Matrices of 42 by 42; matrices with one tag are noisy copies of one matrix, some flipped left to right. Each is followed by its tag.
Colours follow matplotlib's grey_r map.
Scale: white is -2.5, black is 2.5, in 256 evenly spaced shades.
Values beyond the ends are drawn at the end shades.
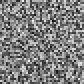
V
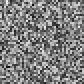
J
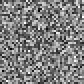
J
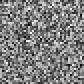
J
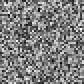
J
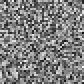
V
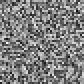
V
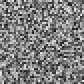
V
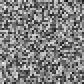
V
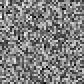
J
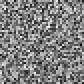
V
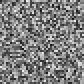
V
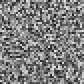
V
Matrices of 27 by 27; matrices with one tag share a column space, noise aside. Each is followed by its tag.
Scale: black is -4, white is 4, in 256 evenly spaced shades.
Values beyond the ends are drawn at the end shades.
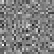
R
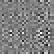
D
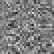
R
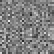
D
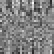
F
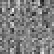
F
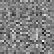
D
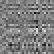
R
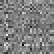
R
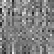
F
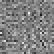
D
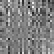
F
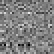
R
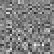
R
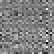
D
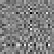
R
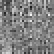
F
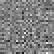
D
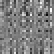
F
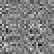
R
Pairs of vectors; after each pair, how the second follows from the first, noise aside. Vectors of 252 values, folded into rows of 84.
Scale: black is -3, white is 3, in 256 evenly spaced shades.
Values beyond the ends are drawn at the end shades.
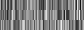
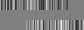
partly zeroed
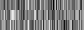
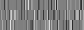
partly zeroed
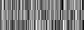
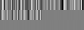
partly zeroed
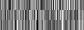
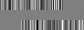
partly zeroed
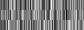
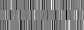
partly zeroed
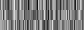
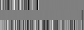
partly zeroed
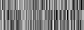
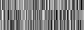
copied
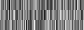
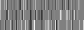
partly zeroed
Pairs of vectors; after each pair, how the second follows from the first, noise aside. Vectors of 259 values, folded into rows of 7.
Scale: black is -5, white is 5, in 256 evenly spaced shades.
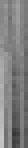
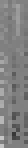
partly zeroed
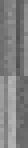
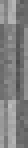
wrapped around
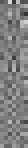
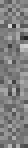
wrapped around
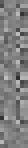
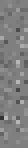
partly zeroed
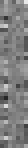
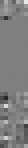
partly zeroed
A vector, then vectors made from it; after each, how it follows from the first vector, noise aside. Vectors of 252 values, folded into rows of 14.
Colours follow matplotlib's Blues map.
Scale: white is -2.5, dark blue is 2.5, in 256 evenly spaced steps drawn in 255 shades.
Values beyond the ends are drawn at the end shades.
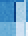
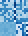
sign-scrambled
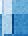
reversed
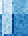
reversed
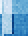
reversed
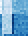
reversed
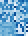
sign-scrambled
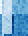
reversed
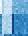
reversed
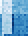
reversed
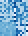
sign-scrambled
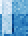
reversed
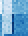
reversed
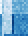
reversed
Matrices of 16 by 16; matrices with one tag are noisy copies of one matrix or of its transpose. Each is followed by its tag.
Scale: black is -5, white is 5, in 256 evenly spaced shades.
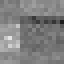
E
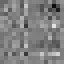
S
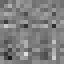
S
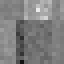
E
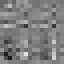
S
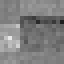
E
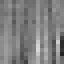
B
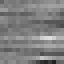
B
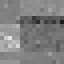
E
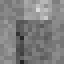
E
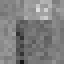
E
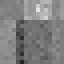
E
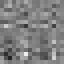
S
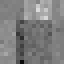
E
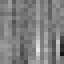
B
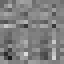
S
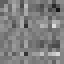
S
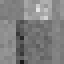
E
